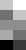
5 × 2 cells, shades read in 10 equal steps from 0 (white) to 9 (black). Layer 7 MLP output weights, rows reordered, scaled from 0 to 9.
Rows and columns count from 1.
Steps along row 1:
down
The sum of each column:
23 18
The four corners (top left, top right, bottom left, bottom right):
2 0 9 7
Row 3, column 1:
4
